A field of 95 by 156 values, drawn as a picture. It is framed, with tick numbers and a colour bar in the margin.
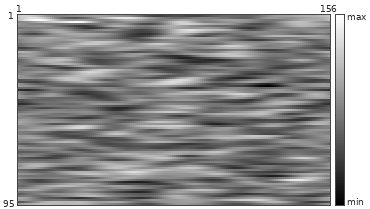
Ninth with the highest average: top left. Histogram: bell-shaped. Slope: none. Mirror symmetry: none. Grain: streaks across.
